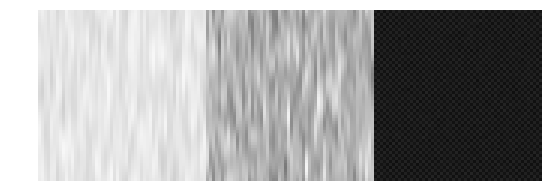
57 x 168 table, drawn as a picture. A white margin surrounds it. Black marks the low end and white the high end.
It is made of 1 by 3 panels. Panel 1,1: very high, streaked downward, faint in contrast. Panel 1,2: high, streaked downward. Panel 1,3: very low, checkered, faint in contrast.
